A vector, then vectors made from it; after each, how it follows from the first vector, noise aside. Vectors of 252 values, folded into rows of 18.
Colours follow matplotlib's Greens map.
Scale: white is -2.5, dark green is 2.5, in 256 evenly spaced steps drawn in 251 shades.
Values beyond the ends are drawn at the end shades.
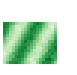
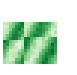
wrapped around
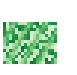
sign-scrambled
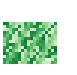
sign-scrambled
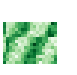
wrapped around
